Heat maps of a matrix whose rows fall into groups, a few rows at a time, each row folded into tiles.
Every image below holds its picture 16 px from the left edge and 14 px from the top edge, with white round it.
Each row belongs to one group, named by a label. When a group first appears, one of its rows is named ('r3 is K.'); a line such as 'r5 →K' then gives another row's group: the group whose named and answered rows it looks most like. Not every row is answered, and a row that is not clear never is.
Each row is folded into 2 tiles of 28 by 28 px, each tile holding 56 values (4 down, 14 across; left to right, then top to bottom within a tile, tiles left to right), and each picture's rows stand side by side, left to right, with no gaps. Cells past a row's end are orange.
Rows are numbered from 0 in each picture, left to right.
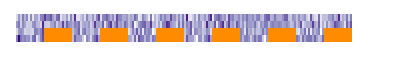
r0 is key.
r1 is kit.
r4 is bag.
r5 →key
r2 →key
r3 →kit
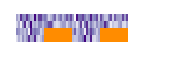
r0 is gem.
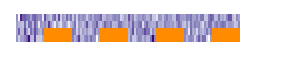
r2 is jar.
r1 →bag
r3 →bag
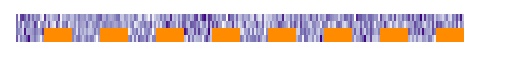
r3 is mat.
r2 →key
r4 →key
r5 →jar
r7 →mat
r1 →bag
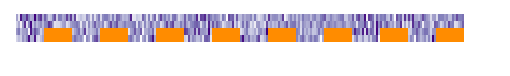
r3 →mat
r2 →kit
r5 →bag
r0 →gem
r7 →jar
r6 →mat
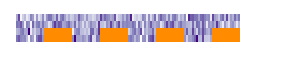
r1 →key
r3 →gem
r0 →kit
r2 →kit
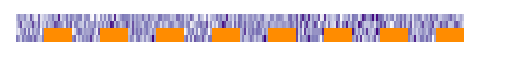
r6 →mat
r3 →key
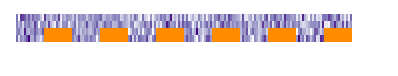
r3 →kit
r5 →key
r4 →kit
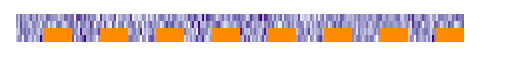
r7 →jar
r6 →bag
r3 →gem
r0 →jar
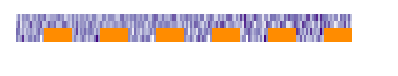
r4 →jar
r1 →jar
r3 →bag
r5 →mat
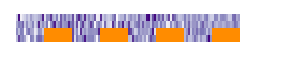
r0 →kit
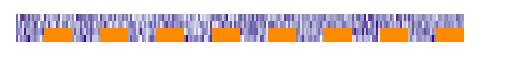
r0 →gem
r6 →mat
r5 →bag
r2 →kit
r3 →key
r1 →gem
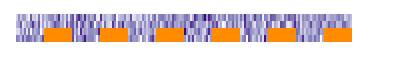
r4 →jar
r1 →gem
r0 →key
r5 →bag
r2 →kit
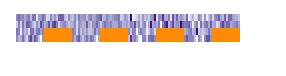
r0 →bag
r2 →kit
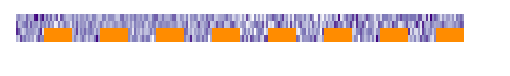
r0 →mat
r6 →jar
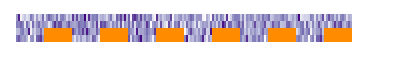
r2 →gem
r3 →key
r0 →kit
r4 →bag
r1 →mat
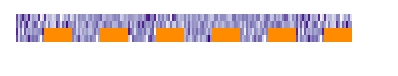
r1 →bag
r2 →mat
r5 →gem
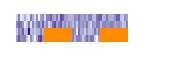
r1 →bag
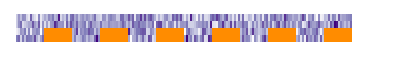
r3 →key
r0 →key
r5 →key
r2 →mat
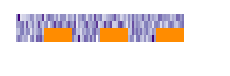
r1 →bag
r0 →kit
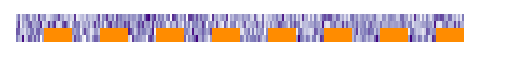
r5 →key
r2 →mat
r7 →key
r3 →gem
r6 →jar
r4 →key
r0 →bag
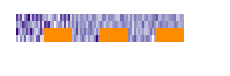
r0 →mat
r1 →jar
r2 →bag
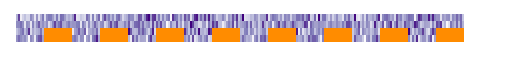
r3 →mat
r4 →kit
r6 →kit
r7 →mat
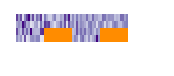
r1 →jar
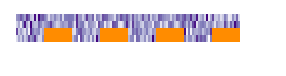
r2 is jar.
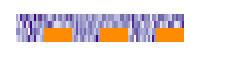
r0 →gem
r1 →jar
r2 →jar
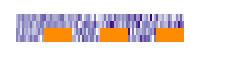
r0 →bag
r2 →gem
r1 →key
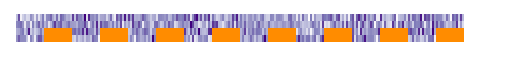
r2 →jar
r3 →mat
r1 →mat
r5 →key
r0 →kit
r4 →jar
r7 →mat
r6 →gem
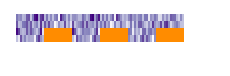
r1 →mat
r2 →bag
